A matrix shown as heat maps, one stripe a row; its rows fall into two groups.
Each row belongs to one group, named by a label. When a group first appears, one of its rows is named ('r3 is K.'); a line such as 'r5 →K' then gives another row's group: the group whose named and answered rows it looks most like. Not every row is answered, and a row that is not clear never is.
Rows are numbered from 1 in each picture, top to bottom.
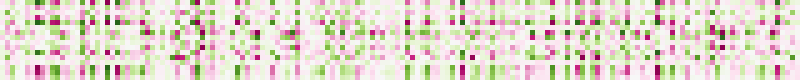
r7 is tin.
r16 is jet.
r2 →jet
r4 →jet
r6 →tin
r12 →tin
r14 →jet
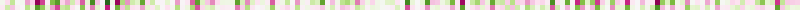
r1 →jet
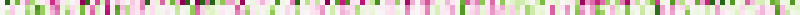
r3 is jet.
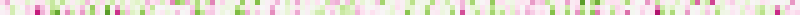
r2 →jet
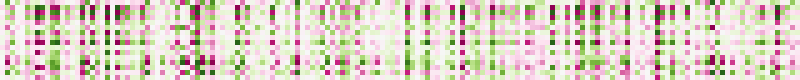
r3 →jet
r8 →jet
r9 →jet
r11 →jet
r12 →tin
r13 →tin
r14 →jet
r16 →jet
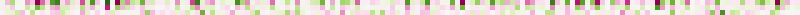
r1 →jet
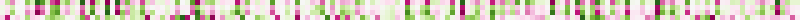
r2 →jet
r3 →jet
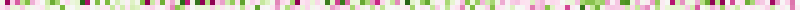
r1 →tin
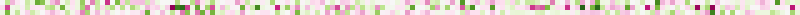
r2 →tin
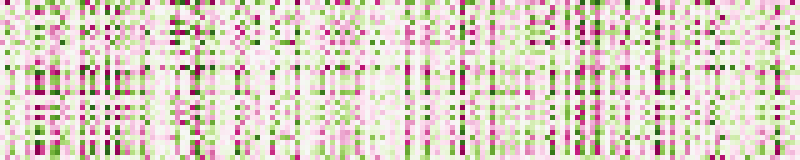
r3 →jet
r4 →tin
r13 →jet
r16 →jet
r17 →jet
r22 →jet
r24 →jet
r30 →jet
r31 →jet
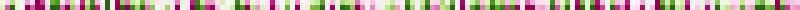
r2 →jet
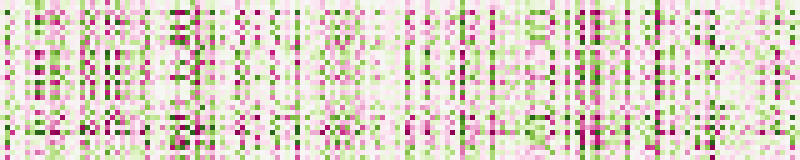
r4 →jet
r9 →tin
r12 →jet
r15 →jet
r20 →jet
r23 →jet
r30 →tin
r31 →jet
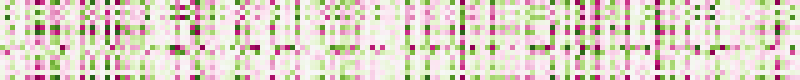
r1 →jet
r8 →jet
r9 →jet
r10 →tin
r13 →jet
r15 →tin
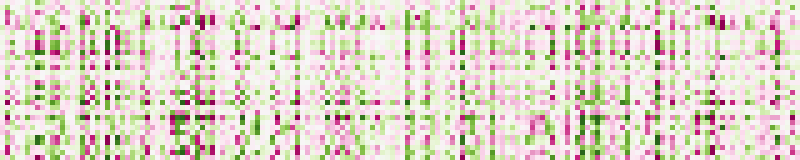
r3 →jet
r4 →tin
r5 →tin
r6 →tin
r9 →jet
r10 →jet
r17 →jet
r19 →tin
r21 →tin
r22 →jet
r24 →tin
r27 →tin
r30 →tin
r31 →tin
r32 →jet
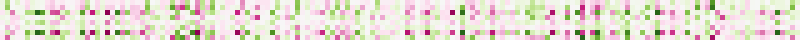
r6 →tin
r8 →tin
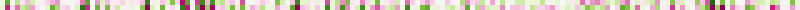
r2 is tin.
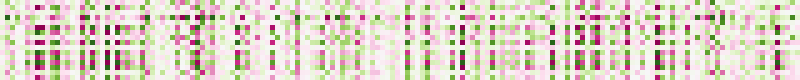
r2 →jet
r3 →tin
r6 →jet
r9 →jet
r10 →tin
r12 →jet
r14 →jet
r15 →tin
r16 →jet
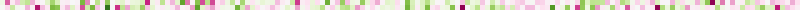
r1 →tin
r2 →jet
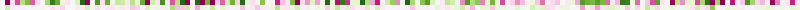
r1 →tin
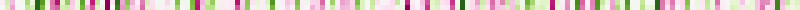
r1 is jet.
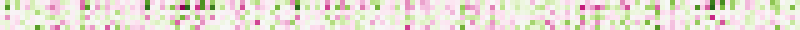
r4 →tin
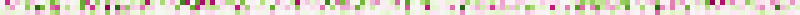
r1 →tin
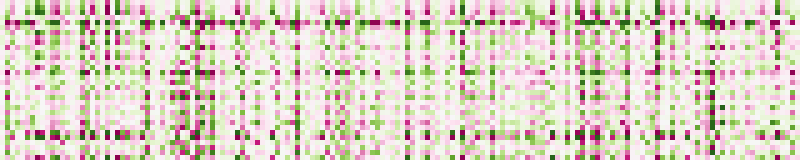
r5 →tin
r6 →tin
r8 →jet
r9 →jet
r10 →tin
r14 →jet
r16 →tin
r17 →tin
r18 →jet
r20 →tin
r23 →tin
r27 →jet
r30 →tin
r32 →jet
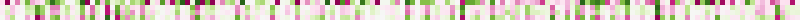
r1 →tin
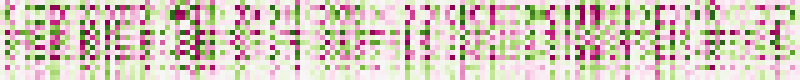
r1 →tin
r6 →jet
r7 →tin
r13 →jet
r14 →tin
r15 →jet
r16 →jet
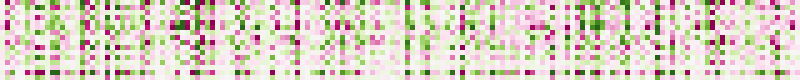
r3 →tin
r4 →jet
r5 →tin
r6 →tin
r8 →tin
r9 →tin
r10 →jet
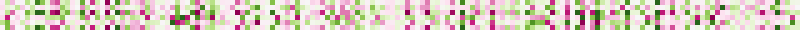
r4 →tin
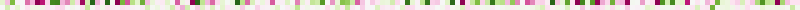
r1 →jet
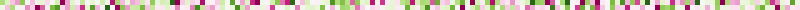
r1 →tin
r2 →jet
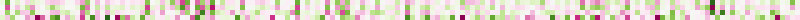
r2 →tin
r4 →jet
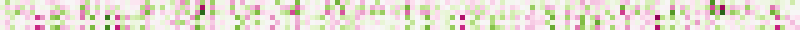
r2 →tin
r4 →jet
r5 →tin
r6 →jet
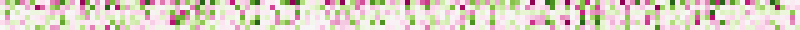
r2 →jet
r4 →tin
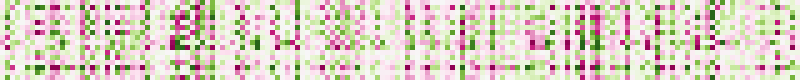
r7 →jet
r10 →tin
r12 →jet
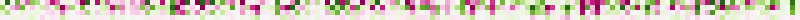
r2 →tin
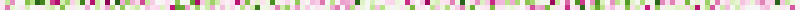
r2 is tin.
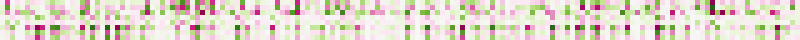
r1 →tin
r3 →tin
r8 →jet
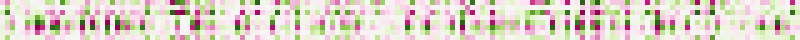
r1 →tin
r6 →jet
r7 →jet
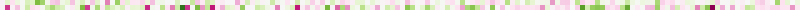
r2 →tin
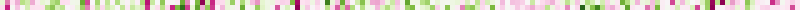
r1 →tin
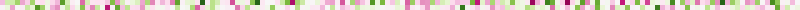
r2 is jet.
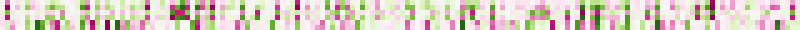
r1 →tin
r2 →tin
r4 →tin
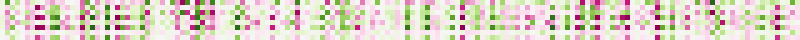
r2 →jet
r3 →tin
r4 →jet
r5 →tin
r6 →jet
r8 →jet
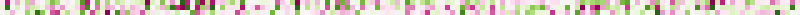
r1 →tin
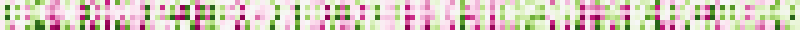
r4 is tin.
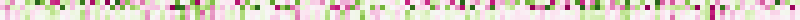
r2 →tin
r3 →tin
